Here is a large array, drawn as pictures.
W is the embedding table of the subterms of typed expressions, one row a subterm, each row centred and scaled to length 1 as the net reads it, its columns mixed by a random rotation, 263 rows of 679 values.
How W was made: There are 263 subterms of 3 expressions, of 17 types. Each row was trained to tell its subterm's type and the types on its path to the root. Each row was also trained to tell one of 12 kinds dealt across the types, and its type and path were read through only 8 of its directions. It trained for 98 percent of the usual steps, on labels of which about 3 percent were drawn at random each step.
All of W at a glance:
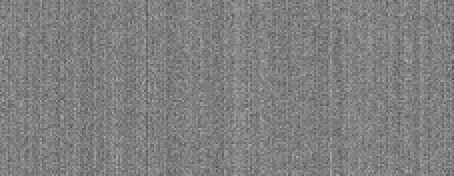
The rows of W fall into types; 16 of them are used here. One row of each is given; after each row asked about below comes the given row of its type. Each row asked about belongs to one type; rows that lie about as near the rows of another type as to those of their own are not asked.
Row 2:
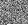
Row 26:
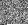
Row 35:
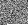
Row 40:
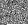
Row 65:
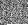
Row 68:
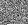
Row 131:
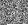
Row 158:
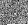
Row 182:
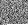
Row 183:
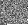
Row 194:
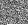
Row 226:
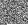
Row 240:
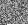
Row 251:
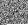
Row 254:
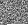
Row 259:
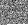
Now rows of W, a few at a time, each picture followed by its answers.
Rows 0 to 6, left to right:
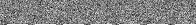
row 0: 68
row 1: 251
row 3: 40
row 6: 254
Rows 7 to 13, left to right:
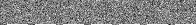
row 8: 40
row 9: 251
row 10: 26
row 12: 251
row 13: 2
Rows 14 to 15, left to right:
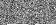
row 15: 259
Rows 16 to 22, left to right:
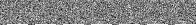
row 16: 65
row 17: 26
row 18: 182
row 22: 68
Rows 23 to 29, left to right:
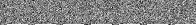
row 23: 251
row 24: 68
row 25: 68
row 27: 183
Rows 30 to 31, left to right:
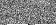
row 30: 194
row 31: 26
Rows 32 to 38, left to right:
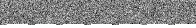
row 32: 251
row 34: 131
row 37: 158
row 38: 131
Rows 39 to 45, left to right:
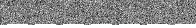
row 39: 40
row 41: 26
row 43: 182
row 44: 65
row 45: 259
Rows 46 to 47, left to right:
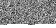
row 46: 68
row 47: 26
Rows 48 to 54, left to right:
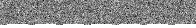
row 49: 194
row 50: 194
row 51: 35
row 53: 194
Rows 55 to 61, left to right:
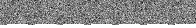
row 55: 158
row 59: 254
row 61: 182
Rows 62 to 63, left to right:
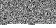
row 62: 194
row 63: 194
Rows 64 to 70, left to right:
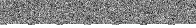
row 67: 182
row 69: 35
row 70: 182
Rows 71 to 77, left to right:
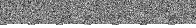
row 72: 65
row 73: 35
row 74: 259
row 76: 26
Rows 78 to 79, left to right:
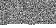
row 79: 226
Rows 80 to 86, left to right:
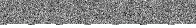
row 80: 226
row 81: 131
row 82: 26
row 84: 68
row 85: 26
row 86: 40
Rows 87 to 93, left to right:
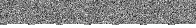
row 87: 40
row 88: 65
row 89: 251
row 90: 226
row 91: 40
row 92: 251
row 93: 183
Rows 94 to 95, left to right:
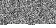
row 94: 68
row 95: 251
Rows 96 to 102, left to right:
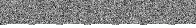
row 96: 183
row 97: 259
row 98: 226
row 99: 35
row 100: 158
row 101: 254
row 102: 158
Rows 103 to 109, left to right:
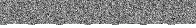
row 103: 240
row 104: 194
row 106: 158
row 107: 240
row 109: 182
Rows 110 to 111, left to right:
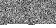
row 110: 26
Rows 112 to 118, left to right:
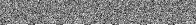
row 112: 68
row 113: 35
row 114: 194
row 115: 131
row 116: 35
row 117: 2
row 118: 226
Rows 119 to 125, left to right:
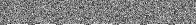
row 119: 65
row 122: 194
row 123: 226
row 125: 226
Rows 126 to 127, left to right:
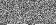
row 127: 35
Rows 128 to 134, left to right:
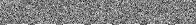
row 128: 240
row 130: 182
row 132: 254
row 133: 26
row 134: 2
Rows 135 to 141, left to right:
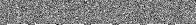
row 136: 35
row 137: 2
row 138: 65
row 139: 40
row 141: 35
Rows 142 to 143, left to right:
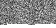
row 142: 182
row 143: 259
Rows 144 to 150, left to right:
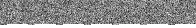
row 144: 131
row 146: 40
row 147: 226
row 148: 182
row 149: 226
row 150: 240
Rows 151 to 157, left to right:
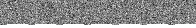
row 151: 131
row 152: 131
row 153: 68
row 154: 183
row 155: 259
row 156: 158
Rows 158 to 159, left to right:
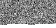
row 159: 226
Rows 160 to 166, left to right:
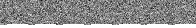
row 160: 68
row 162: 183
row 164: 226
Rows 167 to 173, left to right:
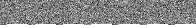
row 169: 65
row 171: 26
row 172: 183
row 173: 254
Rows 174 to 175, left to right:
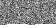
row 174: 240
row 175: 240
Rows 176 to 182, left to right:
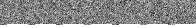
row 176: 131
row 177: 240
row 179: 254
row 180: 40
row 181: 68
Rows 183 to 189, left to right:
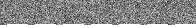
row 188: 131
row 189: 65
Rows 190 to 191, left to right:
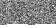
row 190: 240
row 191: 131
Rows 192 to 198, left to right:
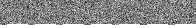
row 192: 194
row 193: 194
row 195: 40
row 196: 2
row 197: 183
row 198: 254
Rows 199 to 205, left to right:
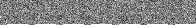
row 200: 194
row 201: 194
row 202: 183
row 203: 2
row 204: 40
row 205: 182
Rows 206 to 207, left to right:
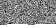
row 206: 26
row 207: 240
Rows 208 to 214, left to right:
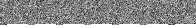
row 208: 40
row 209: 259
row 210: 40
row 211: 158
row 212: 65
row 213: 251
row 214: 240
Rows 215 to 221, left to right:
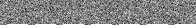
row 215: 131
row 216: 131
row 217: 226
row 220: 254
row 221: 240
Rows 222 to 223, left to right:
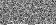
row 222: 158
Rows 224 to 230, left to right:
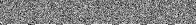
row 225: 183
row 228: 194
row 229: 240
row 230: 131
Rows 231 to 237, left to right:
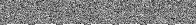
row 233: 183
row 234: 182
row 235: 226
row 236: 2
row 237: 182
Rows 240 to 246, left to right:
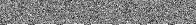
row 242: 194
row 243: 251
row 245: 226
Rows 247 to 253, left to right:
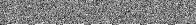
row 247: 26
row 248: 259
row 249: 182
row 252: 183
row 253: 240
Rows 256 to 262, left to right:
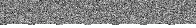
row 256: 183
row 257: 226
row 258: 65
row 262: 35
